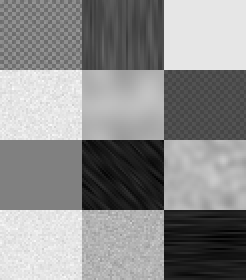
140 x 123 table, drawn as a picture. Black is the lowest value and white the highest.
The table splits into 4 rows of 3 panels. Panel 1,1: middling, checkered. Panel 1,2: low, streaked downward, faint in contrast. Panel 1,3: very high, flat. Panel 2,1: very high, fine-grained, faint in contrast. Panel 2,2: high, smooth, faint in contrast. Panel 2,3: low, checkered, faint in contrast. Panel 3,1: middling, flat. Panel 3,2: very low, slanting down to the right, faint in contrast. Panel 3,3: high, blotchy, faint in contrast. Panel 4,1: very high, fine-grained, faint in contrast. Panel 4,2: high, fine-grained, faint in contrast. Panel 4,3: very low, streaked across, faint in contrast.
